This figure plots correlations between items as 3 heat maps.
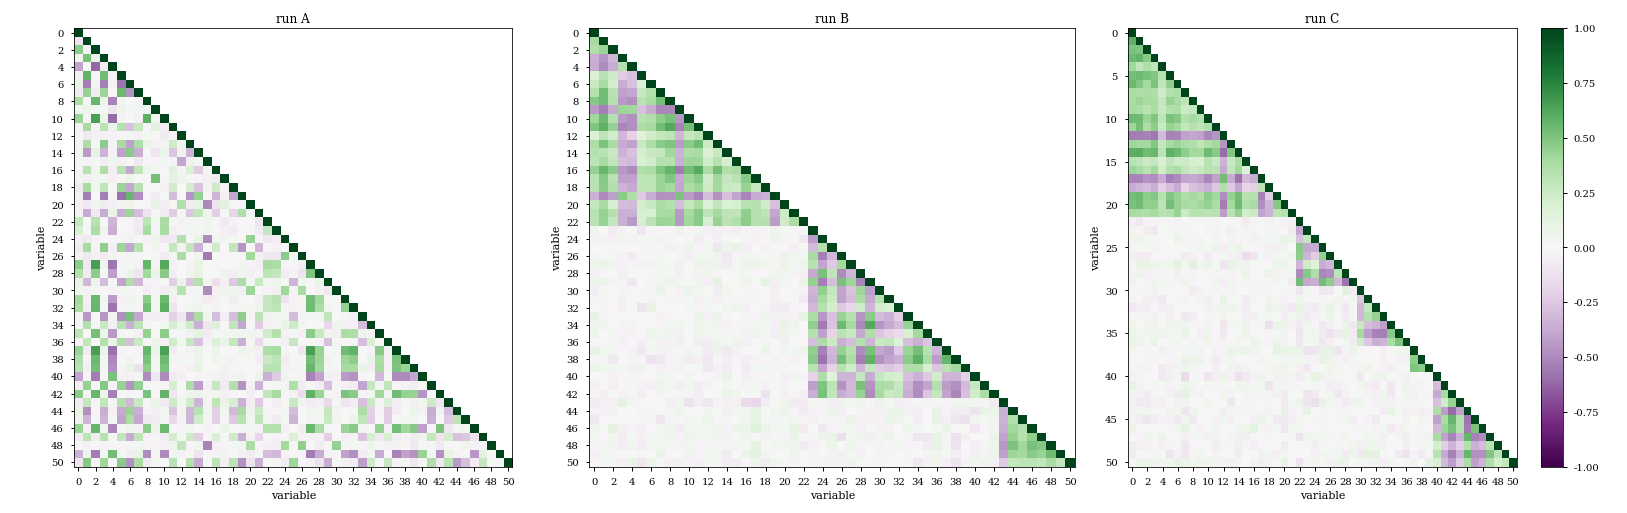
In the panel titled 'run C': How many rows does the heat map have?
51
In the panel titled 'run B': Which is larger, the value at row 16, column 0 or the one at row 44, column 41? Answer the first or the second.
the first
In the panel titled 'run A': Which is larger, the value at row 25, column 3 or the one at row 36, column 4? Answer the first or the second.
the first
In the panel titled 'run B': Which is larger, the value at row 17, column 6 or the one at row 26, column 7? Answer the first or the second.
the first
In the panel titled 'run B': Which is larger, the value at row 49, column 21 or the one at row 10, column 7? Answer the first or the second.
the second
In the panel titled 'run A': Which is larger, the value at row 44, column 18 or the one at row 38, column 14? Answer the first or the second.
the second
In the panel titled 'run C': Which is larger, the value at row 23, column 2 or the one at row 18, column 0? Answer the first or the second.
the first
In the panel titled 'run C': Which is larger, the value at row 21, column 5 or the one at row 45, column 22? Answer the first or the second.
the first
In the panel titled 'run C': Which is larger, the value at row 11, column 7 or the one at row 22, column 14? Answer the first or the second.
the first
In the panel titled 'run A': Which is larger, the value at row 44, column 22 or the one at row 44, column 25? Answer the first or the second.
the first
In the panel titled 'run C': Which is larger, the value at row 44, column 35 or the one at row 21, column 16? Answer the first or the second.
the second
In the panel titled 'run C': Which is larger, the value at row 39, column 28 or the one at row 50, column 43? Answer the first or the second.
the first
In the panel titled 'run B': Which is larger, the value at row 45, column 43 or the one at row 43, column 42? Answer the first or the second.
the second
